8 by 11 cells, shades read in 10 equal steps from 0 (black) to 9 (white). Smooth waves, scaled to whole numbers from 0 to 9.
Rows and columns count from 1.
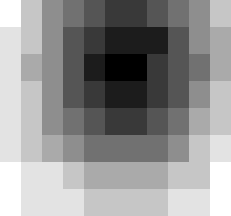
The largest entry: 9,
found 5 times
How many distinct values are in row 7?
4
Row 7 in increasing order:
6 6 6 6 7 7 7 8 8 9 9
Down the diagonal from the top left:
9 7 5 3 3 4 6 7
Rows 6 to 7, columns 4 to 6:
5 4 4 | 7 6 6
